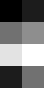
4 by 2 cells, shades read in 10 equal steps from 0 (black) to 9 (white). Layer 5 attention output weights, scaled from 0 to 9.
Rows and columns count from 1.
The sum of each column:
13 19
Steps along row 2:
up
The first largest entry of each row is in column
2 2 2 2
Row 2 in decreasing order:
5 4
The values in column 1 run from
0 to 8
